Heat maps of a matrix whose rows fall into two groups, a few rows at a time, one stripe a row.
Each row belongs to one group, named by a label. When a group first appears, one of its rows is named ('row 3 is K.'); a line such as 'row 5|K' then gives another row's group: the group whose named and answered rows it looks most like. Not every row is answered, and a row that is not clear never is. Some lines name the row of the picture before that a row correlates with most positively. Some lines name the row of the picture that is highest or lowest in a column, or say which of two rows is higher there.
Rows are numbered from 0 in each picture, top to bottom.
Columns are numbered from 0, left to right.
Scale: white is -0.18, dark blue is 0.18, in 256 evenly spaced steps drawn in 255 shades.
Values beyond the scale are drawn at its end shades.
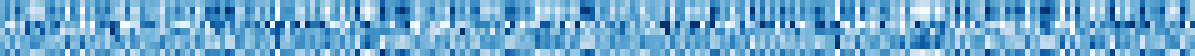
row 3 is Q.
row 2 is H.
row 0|H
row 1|H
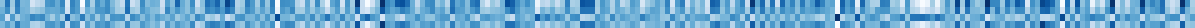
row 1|H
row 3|H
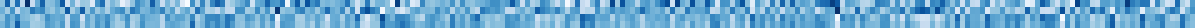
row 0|Q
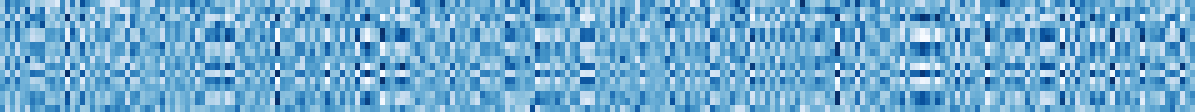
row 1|Q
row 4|H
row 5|H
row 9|H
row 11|H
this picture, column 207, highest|0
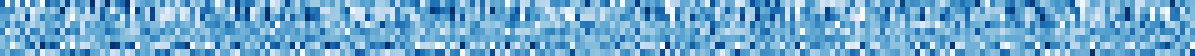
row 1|Q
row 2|Q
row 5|Q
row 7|Q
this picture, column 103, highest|1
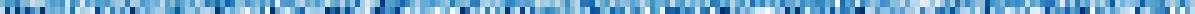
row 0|H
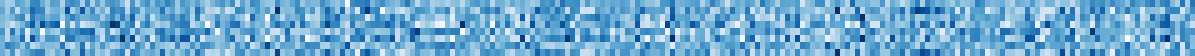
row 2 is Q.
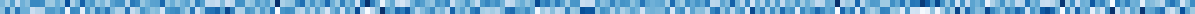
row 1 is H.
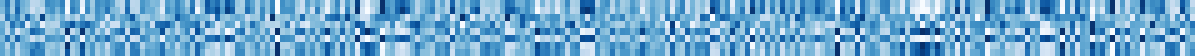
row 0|H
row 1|H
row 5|H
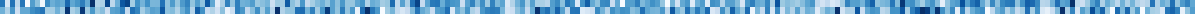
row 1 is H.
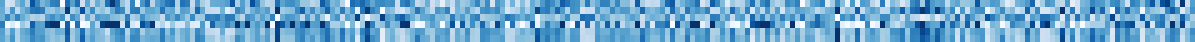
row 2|H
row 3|Q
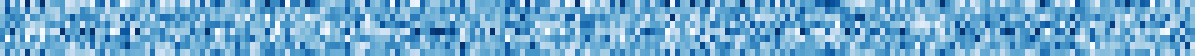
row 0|Q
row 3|H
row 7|Q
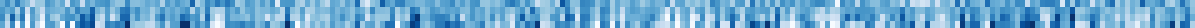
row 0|H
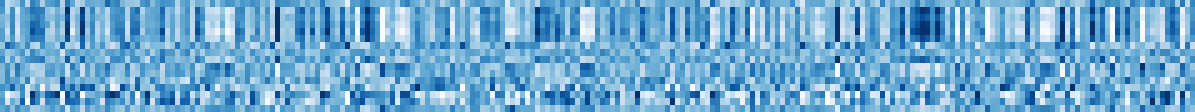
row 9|H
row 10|H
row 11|Q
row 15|H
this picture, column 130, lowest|13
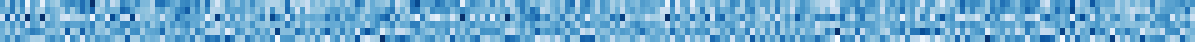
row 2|Q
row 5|H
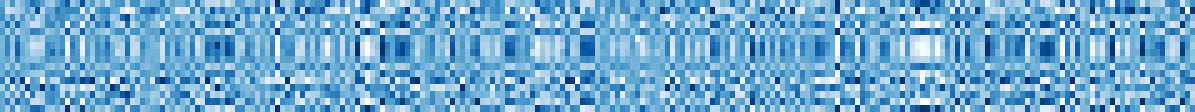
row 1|Q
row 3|H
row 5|H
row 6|H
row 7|H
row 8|H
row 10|H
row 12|Q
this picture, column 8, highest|12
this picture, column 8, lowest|11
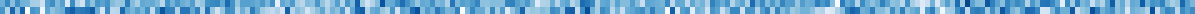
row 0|H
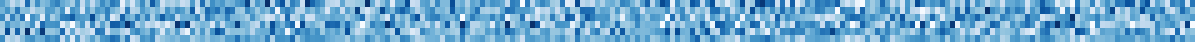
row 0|Q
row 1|H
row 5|Q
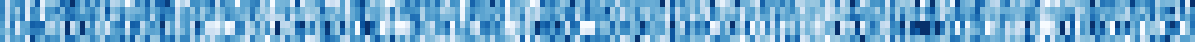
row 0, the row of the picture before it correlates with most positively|2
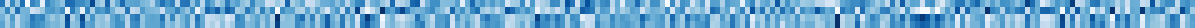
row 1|H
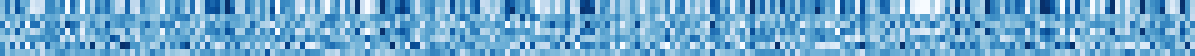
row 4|H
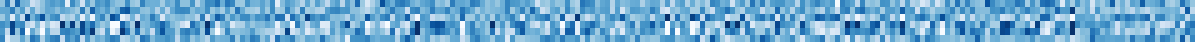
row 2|Q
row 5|Q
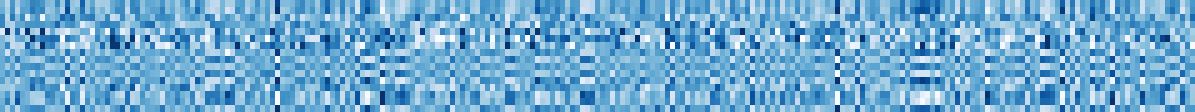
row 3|Q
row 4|Q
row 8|H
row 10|H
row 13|H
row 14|H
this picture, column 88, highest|4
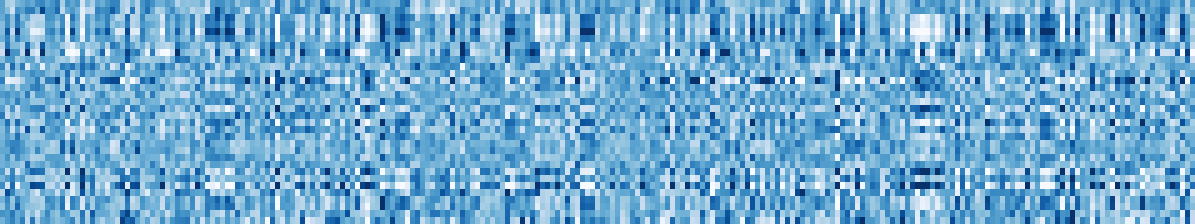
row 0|Q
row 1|Q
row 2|H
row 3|H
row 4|H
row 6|Q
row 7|Q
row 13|Q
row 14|H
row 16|Q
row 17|H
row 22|H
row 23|Q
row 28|H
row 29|H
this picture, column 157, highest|31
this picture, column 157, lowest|11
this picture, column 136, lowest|26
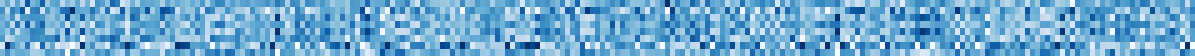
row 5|Q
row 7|H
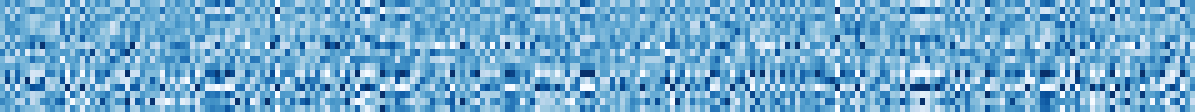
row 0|H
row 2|H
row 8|Q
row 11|Q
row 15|H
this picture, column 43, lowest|12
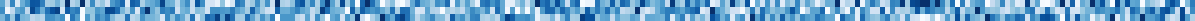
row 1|Q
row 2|H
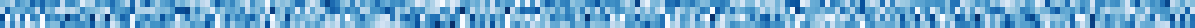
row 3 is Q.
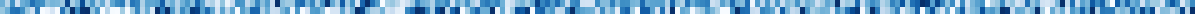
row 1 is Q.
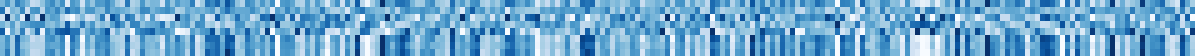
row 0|H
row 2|Q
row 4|Q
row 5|H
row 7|H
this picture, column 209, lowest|3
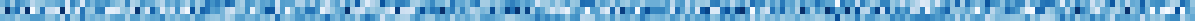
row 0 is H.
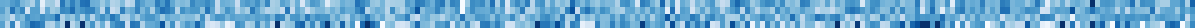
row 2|Q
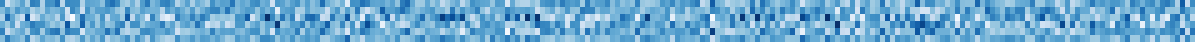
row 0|Q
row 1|H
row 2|Q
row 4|Q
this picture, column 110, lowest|2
